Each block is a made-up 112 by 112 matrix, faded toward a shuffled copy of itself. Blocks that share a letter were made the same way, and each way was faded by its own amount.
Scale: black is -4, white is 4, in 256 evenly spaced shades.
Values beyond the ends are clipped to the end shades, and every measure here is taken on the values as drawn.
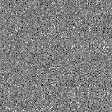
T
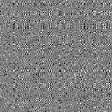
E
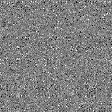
T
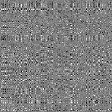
E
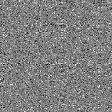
T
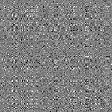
E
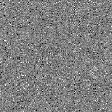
T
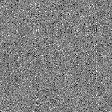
T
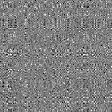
E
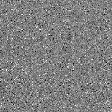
T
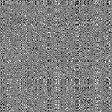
E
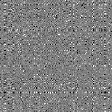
E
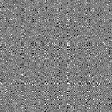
E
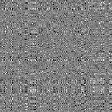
E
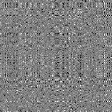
E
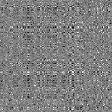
E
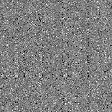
T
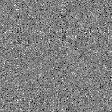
T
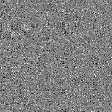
T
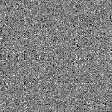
T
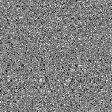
T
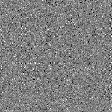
T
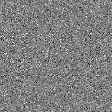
T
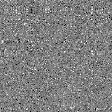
T
